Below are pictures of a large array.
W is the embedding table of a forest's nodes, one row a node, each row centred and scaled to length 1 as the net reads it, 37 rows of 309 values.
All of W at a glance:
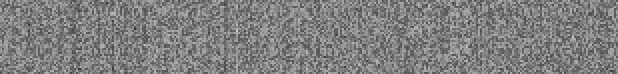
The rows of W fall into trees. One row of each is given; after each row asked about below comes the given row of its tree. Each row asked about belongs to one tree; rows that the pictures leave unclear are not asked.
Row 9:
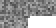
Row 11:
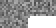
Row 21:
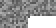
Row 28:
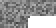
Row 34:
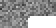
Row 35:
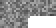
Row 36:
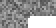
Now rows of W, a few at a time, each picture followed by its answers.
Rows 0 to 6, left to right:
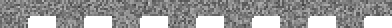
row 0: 28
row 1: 35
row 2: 36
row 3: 21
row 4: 34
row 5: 34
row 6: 34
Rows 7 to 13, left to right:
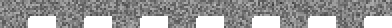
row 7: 34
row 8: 35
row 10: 28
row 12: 35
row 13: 34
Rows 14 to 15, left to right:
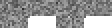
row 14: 9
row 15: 21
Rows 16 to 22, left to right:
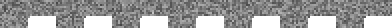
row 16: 9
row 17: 21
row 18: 11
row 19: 34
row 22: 28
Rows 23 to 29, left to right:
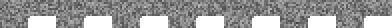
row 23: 28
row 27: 36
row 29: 35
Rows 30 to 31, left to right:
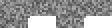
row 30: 28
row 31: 21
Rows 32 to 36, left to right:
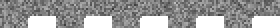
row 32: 36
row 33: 11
